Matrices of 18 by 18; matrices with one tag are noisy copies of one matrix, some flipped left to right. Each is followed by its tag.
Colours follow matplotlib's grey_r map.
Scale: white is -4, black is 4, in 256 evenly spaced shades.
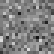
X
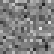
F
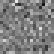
F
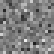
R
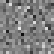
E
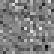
F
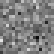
X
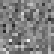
R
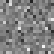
E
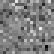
F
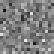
R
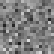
R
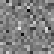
E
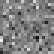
X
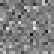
E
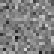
X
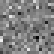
X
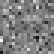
X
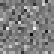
E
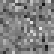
F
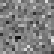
X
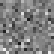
R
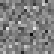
E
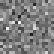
E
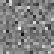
E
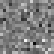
R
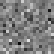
R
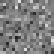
X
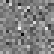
E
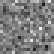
F
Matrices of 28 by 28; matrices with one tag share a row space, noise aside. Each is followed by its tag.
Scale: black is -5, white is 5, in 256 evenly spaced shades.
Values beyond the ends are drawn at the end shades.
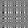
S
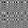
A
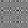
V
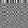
A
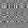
A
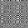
V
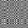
A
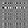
S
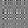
S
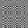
S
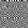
A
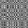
A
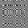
S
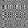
S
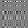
S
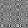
V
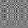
A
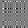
S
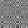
V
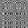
S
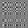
S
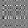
S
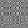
V
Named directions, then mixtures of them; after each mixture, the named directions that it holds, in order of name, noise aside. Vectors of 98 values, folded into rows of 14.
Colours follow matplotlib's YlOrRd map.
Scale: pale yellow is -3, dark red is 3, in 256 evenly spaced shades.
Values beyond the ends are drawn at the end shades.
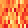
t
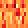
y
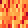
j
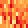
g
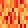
t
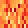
t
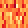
y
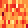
g, t, y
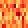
y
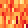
g, t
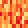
g, j, y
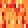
g, t, y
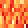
g, t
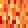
g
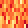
g, t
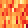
g, t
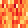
j, y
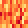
g, j, y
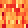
g, t, y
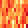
g, j, t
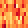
y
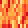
j, t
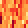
g, j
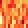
g, j, y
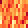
g, j
